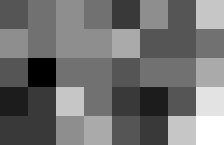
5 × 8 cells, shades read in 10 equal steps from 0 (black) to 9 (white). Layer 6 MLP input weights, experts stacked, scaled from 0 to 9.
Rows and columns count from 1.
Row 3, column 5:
3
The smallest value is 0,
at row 3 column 2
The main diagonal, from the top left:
3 4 4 4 3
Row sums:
33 35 28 28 36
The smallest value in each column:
1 0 4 4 2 1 3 4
